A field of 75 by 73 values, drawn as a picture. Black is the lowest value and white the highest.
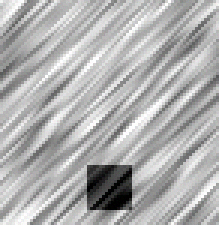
Odd patch: lower, in the bottom middle. Histogram: skewed, a long tail of low values. Grain: diagonal, up to the right. Average level on the scale: 70%. Ninth with the lowest average: bottom middle.
